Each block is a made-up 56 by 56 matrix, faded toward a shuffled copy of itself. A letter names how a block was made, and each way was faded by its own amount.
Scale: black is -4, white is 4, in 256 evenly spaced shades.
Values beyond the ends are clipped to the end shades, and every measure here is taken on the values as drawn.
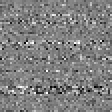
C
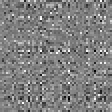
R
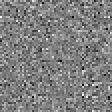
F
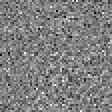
F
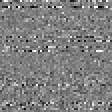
C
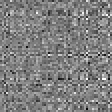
R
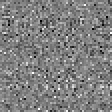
F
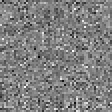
F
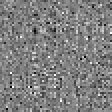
F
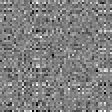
R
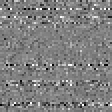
C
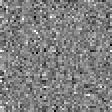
F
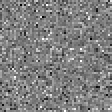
F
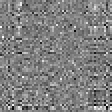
R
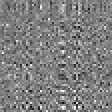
R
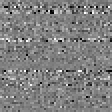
C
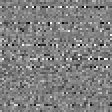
C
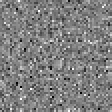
F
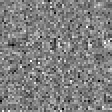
F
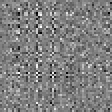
R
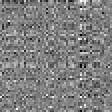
R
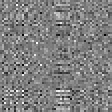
R
